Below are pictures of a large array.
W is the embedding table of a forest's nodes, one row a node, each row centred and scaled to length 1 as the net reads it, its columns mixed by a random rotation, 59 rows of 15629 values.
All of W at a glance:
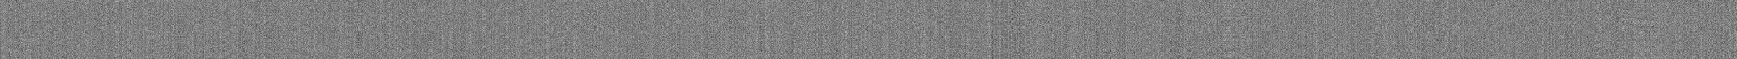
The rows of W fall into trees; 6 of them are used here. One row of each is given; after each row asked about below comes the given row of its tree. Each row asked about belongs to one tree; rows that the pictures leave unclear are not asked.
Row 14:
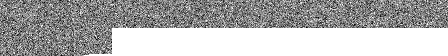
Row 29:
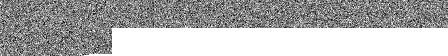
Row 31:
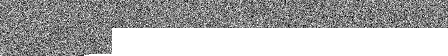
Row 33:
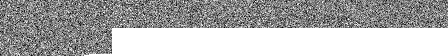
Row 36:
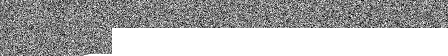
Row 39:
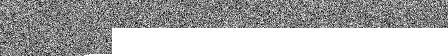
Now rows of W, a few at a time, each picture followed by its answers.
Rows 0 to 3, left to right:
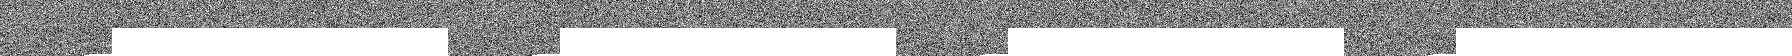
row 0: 31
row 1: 31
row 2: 39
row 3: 29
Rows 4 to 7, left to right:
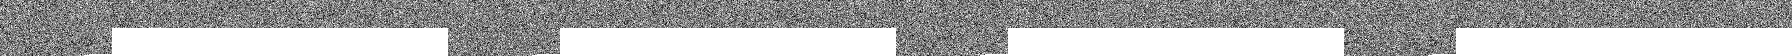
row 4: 39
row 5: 39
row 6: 33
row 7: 39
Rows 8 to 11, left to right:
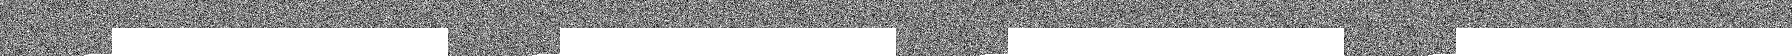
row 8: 36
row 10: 14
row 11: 14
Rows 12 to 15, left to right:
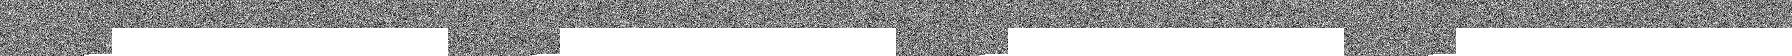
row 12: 31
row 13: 29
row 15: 31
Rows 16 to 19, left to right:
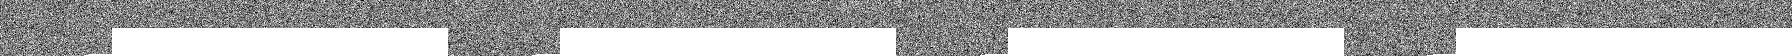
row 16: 36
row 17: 39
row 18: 14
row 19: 14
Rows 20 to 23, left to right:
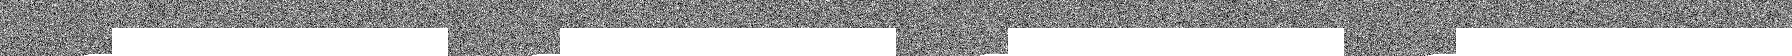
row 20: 29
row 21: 36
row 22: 36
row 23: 29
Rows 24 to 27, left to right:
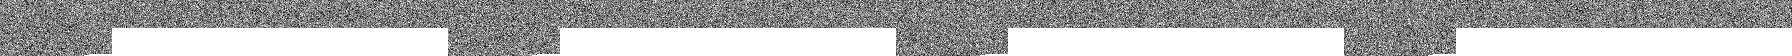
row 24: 39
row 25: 33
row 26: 14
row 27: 14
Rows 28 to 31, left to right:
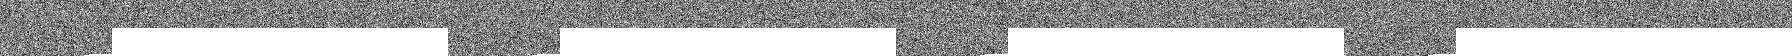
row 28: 14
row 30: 14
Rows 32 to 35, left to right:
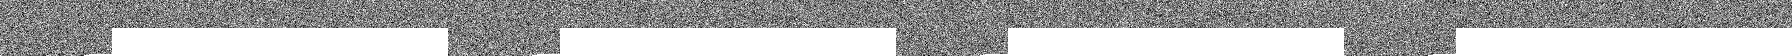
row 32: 31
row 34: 39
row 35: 31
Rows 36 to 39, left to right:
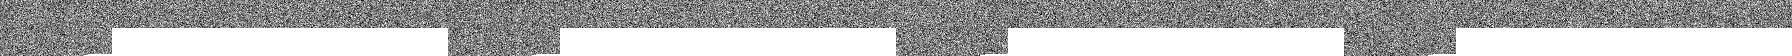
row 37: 36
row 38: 31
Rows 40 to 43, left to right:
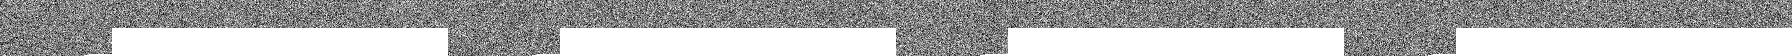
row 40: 39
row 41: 29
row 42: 31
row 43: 29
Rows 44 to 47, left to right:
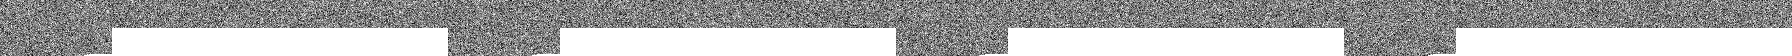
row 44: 39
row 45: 36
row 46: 14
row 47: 31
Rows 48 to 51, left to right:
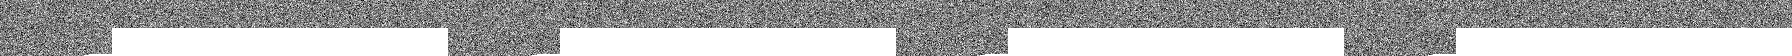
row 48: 36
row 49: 29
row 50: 29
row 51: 29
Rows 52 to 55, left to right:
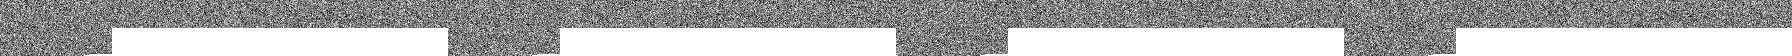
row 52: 39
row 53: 33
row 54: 31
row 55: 39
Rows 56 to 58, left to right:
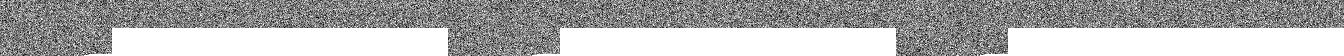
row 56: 14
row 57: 36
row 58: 29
